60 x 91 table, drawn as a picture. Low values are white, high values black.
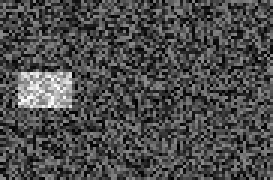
No overall slope runs across the table. On average the colour sits 70% of the way up the scale. The middle left is the ninth with the lowest average. No single row or column stands out from its neighbours. There are no regular stripes. The halves do not mirror each other. In the middle left lies a patch that is lower than the rest.
